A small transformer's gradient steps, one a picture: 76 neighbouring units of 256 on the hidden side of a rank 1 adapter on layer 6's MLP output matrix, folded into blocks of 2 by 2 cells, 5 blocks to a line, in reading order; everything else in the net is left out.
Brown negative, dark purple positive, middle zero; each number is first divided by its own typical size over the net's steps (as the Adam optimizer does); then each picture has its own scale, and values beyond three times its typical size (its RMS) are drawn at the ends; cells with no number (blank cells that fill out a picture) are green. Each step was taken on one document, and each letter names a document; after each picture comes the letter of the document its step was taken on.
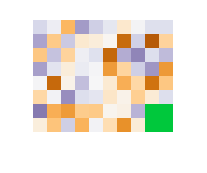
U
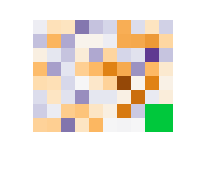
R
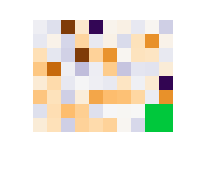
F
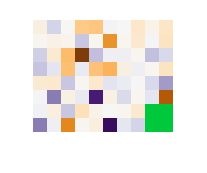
F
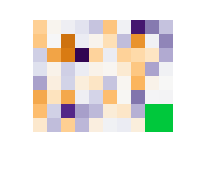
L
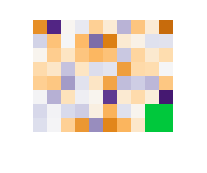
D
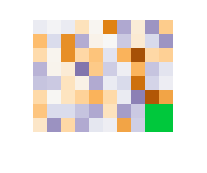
R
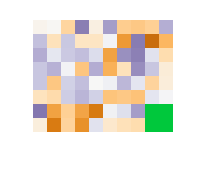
U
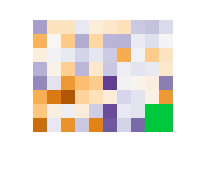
D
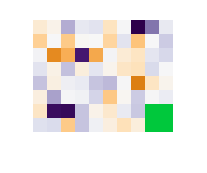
L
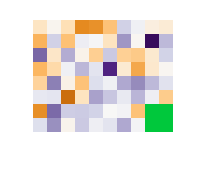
U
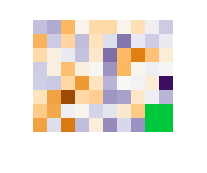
D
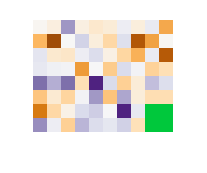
R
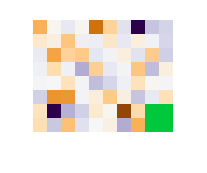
L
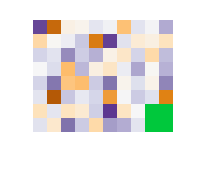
D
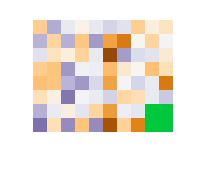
D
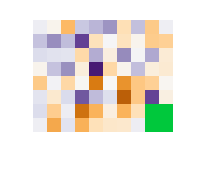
R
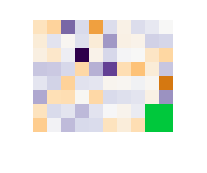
F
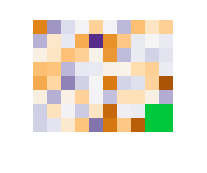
D
